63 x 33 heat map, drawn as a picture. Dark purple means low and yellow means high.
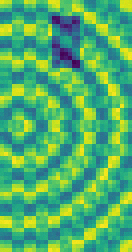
Odd patch: lower, in the top middle. Slope: none. Ninth with the lowest average: top middle. Rings: centred on the middle left.
